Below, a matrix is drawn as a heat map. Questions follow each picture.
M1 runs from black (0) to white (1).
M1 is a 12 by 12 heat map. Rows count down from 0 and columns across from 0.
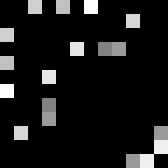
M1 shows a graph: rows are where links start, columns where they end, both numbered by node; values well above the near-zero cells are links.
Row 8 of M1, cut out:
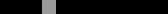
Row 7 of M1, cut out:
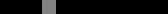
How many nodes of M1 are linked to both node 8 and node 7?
1
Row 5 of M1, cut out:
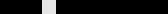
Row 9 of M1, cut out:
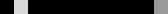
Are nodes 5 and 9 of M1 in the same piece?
no
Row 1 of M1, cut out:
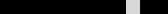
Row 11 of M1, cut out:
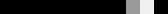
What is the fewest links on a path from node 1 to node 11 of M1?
2
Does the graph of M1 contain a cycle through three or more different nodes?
no
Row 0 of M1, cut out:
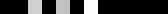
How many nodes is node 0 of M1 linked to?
3
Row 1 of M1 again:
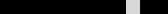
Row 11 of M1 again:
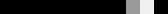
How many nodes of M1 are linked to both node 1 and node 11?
1
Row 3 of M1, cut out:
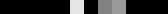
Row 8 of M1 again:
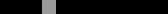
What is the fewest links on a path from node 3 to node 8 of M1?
1
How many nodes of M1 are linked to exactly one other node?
8
